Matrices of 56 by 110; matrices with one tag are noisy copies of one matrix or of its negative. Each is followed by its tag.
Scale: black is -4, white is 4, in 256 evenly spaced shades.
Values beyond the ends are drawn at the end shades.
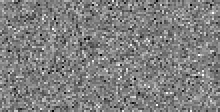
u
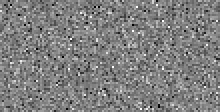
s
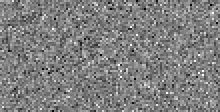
u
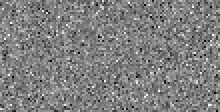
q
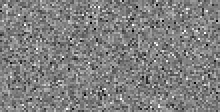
s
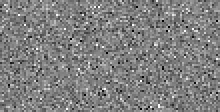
s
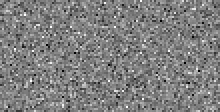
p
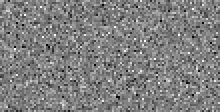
p
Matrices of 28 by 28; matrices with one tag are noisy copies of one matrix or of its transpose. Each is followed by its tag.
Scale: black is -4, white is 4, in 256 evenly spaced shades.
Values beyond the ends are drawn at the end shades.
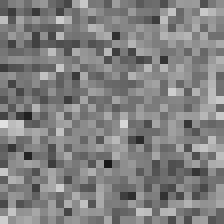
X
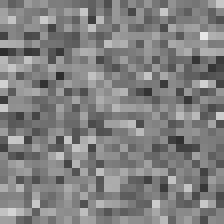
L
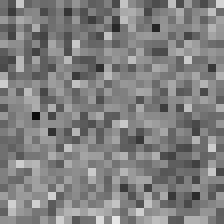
X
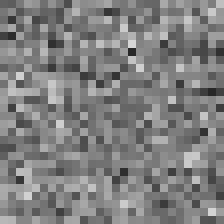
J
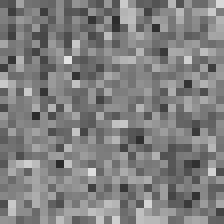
X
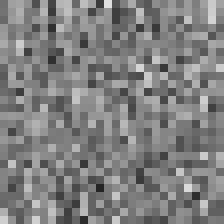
L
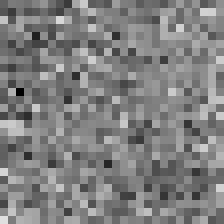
X
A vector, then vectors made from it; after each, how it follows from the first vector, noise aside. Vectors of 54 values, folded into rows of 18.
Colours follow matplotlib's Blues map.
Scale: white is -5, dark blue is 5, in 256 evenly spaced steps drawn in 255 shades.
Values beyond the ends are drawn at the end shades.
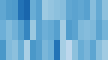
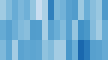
reversed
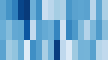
scaled up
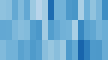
reversed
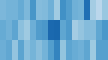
wrapped around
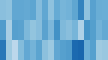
wrapped around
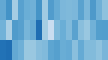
wrapped around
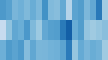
wrapped around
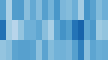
wrapped around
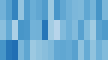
wrapped around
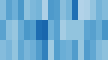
wrapped around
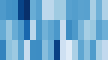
scaled up
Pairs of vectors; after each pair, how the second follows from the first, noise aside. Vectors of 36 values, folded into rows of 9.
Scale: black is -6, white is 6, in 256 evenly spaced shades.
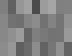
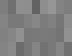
shrunk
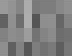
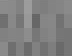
shrunk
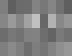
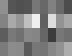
scaled up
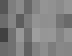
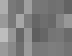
negated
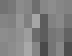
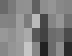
scaled up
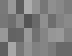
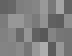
reversed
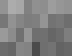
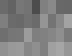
reversed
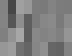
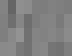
shrunk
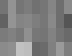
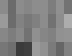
negated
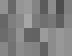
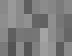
reversed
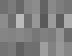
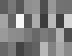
scaled up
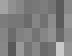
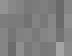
shrunk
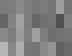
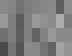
negated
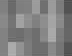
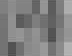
negated
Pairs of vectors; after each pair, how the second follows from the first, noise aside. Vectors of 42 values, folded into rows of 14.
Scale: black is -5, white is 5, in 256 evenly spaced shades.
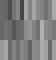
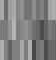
reversed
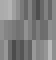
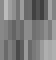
reversed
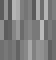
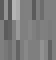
partly zeroed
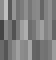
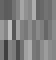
wrapped around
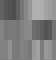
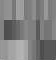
reversed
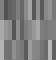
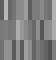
reversed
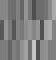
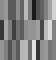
scaled up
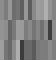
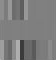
partly zeroed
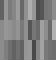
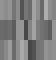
wrapped around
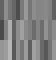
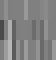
partly zeroed
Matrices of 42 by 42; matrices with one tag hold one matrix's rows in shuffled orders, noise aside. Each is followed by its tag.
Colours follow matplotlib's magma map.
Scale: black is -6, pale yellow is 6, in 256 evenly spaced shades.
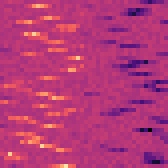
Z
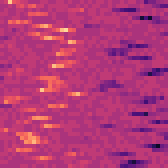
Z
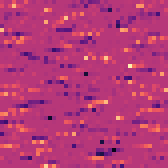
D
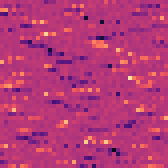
D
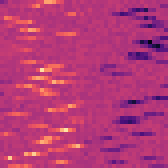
Z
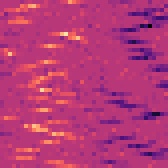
Z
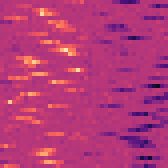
Z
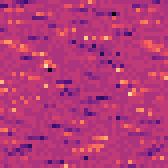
D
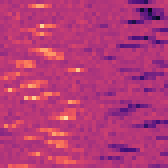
Z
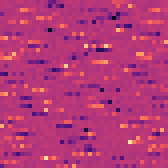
D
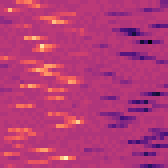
Z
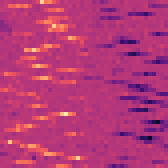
Z
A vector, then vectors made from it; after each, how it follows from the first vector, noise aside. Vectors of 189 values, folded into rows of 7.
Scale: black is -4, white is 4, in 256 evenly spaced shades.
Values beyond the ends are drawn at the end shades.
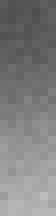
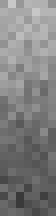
reversed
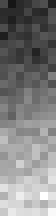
scaled up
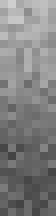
reversed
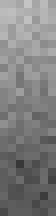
reversed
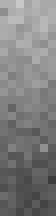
reversed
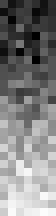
scaled up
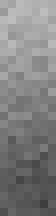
reversed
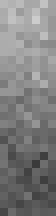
reversed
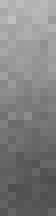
reversed
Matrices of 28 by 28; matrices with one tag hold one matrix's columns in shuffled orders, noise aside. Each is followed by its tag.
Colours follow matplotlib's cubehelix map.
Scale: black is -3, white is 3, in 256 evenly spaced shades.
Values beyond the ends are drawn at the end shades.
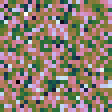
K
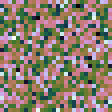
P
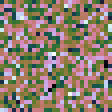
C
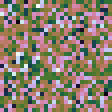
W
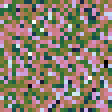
C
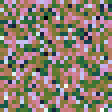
P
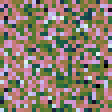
C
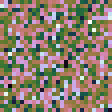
C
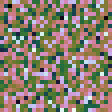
P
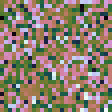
P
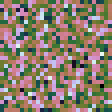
C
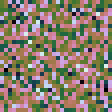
K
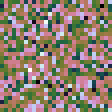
K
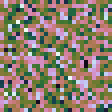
C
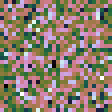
C
